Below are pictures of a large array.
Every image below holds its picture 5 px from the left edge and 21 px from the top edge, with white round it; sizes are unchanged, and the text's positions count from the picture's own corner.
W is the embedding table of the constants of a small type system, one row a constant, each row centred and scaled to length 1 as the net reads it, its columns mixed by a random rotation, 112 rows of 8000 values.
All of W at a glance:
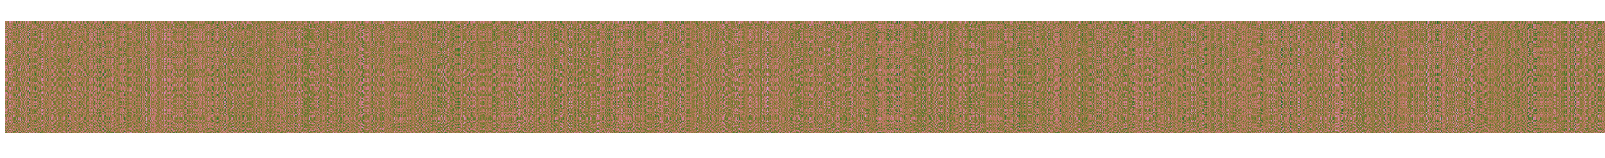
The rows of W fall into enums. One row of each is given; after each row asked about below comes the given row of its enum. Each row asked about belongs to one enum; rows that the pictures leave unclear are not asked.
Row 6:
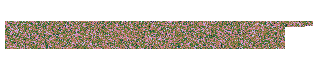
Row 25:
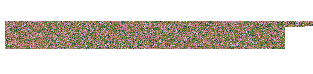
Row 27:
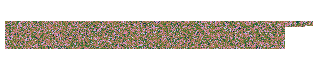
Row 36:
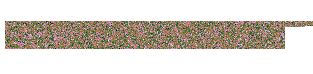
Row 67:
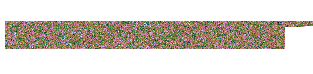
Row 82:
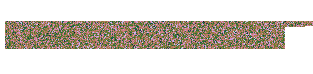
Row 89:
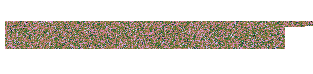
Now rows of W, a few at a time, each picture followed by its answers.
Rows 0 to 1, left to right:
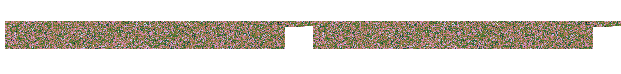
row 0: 67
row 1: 67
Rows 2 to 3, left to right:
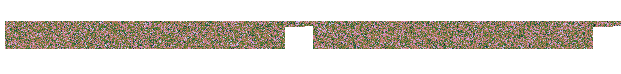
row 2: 25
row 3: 6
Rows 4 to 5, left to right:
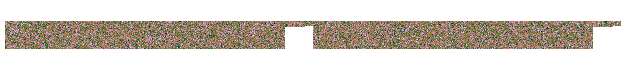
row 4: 6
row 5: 27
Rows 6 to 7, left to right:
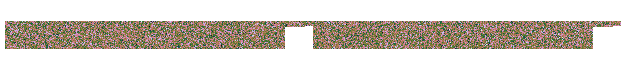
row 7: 82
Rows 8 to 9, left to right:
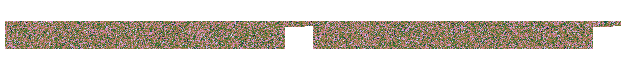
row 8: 89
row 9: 27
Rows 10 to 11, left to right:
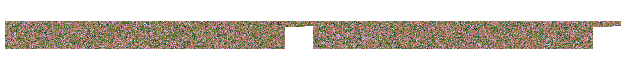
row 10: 67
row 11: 36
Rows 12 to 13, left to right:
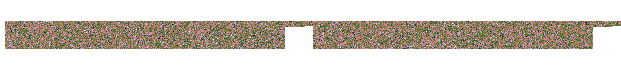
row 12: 89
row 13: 67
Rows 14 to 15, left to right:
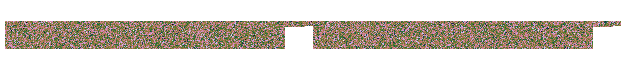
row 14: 89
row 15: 27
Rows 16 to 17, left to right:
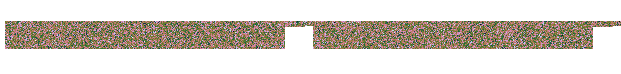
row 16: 27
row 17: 89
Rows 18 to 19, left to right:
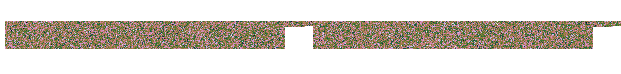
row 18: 89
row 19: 67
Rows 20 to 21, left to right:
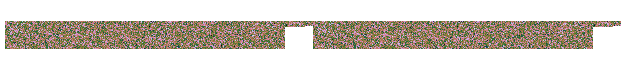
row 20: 6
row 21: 6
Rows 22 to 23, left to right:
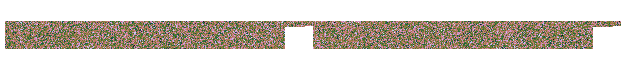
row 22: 82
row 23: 89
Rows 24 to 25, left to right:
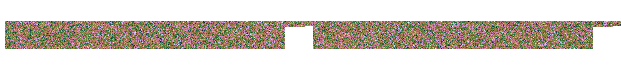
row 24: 82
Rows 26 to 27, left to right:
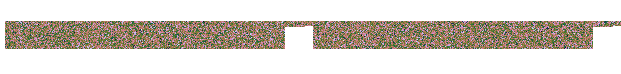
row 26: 82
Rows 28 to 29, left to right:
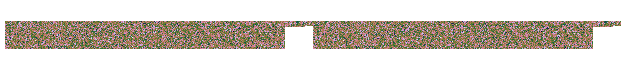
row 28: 27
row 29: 27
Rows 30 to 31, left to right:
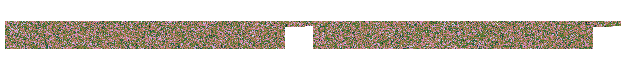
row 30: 6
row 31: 67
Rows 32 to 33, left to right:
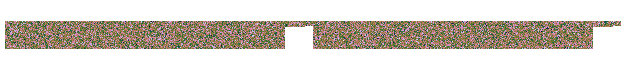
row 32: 6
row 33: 27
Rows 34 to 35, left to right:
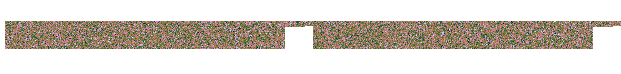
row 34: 27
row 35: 82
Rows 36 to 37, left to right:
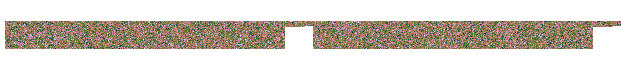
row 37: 89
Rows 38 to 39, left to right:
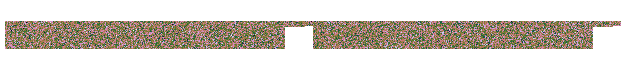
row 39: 82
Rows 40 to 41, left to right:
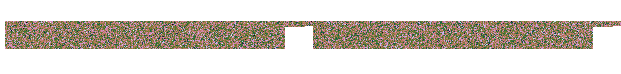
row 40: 89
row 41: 82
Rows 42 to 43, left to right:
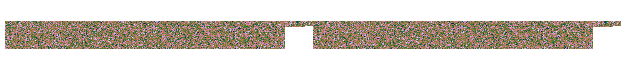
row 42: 27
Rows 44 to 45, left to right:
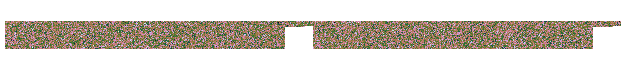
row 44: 67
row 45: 89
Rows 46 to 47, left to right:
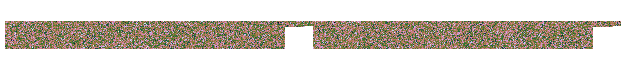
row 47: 89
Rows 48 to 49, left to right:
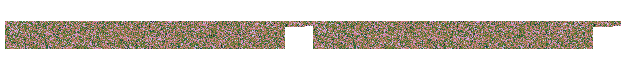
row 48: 6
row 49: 6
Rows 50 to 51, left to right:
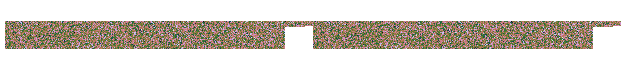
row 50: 82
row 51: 82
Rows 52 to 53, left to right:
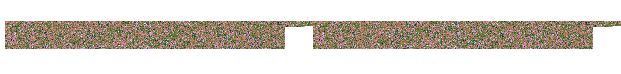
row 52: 67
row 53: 67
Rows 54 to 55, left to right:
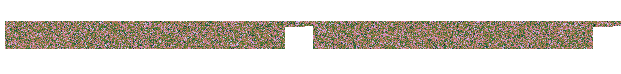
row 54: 25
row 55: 6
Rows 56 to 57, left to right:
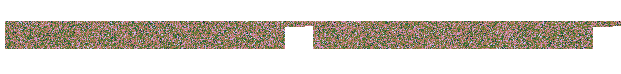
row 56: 82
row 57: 89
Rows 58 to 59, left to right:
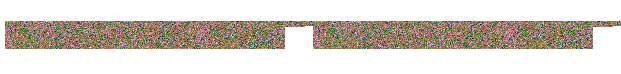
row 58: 89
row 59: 89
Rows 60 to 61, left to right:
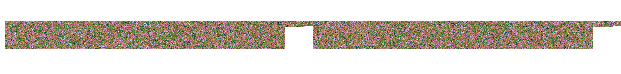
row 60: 67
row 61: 27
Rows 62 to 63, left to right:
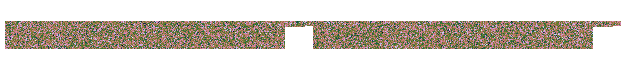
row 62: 27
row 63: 82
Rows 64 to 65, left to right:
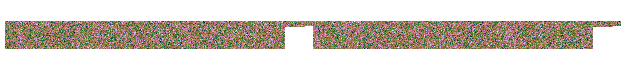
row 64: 82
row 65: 89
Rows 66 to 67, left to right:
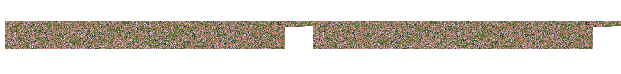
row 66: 67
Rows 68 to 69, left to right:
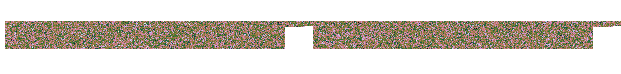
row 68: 67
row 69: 36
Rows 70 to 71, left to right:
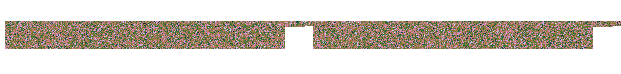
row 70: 27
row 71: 89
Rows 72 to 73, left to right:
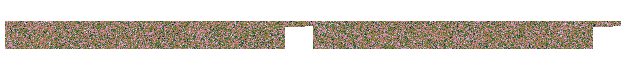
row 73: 6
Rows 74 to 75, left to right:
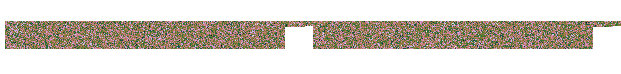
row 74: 6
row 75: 67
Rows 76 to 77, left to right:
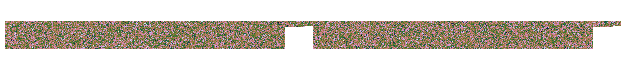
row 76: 67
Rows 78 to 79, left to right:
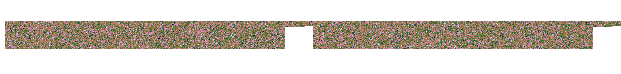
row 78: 89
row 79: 67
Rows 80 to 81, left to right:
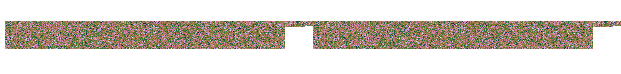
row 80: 27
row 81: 27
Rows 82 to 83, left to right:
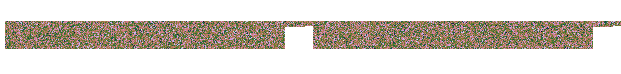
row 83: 27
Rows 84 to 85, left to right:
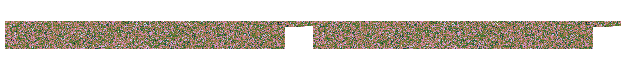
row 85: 67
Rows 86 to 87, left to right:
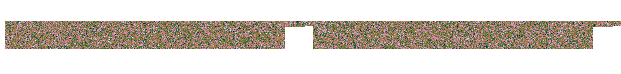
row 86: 27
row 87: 6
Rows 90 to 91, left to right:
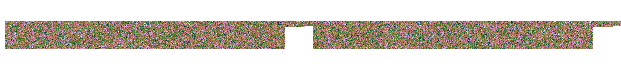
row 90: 67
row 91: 82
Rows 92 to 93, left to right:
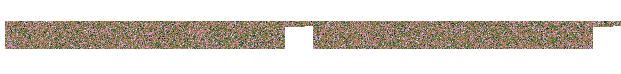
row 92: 89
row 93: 27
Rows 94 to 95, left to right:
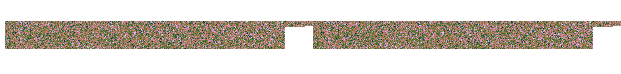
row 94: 82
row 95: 82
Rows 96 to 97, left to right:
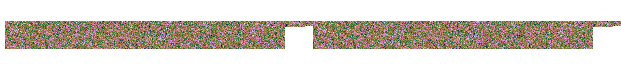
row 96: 6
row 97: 6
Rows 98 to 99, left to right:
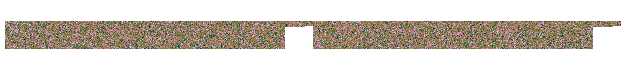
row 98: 6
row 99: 89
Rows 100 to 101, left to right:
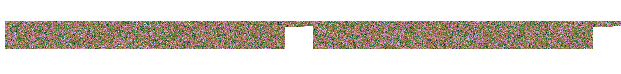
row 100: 67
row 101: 6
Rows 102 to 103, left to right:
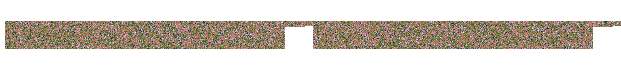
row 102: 82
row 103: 27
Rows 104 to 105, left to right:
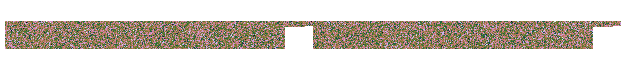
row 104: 89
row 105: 82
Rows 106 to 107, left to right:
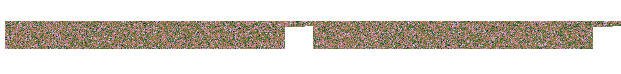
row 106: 27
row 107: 25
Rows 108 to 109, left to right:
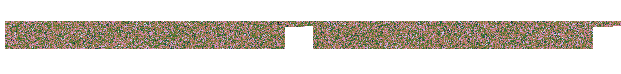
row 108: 67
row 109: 82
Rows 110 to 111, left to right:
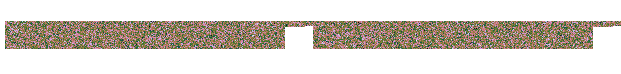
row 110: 6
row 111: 36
